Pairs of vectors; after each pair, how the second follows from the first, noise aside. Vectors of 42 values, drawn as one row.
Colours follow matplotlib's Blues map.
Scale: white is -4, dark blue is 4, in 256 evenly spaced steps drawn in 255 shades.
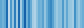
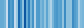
sign-scrambled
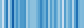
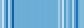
partly zeroed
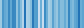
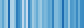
wrapped around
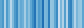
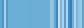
partly zeroed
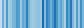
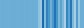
partly zeroed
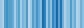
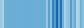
partly zeroed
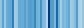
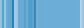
partly zeroed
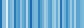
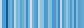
negated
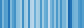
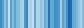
sign-scrambled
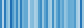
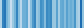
sign-scrambled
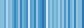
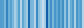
negated
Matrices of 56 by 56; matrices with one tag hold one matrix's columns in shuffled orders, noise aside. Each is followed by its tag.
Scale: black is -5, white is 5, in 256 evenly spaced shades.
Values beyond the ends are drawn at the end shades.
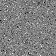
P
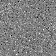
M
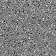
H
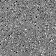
M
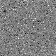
H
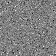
P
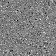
P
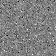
M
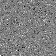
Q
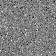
M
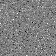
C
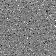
H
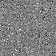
M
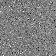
P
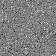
C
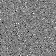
C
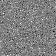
C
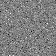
C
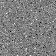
C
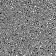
P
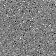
H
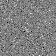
C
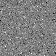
P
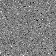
P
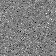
C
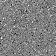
H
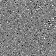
H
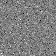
P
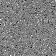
Q
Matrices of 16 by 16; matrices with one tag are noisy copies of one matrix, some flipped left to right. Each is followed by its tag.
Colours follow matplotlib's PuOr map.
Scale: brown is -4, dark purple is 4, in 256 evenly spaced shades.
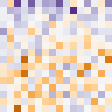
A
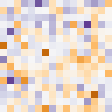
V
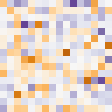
V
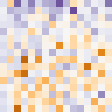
A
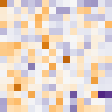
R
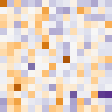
R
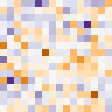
V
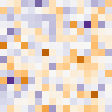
V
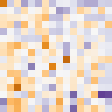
R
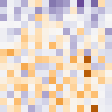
A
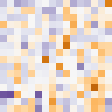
R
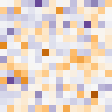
V
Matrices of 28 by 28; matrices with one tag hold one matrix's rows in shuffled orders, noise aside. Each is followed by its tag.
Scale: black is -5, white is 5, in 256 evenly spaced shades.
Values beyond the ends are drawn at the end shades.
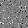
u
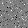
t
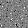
t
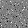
t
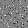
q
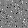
t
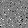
u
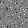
t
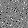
t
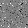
u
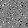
u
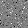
t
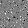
q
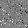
u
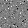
q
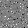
q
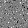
q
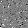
u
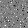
q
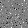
t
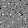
u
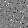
q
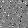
u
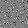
q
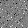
t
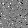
u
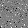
t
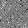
u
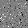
u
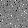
t
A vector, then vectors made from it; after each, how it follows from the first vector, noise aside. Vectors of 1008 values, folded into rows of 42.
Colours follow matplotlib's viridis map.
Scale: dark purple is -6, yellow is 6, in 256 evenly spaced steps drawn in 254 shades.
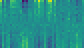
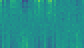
shrunk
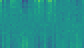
shrunk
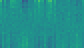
shrunk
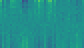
shrunk
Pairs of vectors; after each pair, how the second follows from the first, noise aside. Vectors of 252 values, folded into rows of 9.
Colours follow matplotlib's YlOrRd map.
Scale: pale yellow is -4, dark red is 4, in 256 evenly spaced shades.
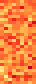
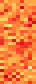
sign-scrambled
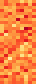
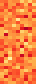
sign-scrambled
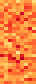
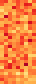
shuffled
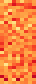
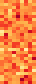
shuffled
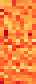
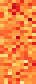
shuffled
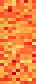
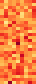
shuffled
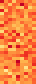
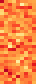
sign-scrambled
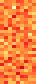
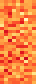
shuffled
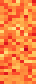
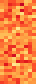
shuffled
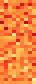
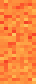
shrunk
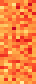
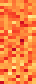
shuffled
